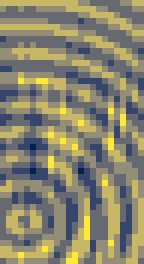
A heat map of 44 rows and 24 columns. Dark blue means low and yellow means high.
Concentric rings centre on the bottom left. The halves do not mirror each other. No overall slope runs across the table. The middle left is the ninth with the lowest average. No single row or column stands out from its neighbours. The top part is calmer, up to a seam about 30% of the way down.
